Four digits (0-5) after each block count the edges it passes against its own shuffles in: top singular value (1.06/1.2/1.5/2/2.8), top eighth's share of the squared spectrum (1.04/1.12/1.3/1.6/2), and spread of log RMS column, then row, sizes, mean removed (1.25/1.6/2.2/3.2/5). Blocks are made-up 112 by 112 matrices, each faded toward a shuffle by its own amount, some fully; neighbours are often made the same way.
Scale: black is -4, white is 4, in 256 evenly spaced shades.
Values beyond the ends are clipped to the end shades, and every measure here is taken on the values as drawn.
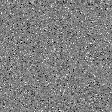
3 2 0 0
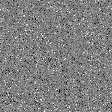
1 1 0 0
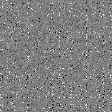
2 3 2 2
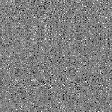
4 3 2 2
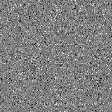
4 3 1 2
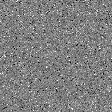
3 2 0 0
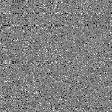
4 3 1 2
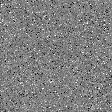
2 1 0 0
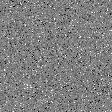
2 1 0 0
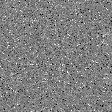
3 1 0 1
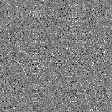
4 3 1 2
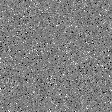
2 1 0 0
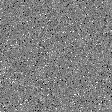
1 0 0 0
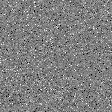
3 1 0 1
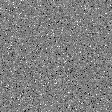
0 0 0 0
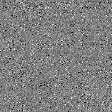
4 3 1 3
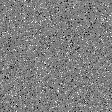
0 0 0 0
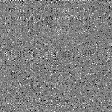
4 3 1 2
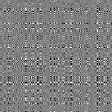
5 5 4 4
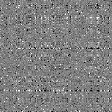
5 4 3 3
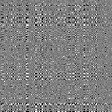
5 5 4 4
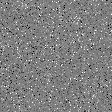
0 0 0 0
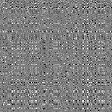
5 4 3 3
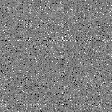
4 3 1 2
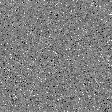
2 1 0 0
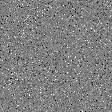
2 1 0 0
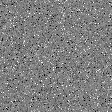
0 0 0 0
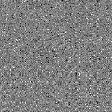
4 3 2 2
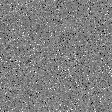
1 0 0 0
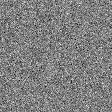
0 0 0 0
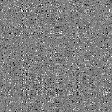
4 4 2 2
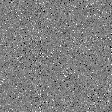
2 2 1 1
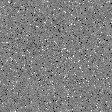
0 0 0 0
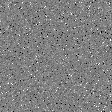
1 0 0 0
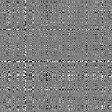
5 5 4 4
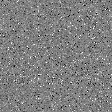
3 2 1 1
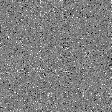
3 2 1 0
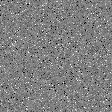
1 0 0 0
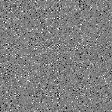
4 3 2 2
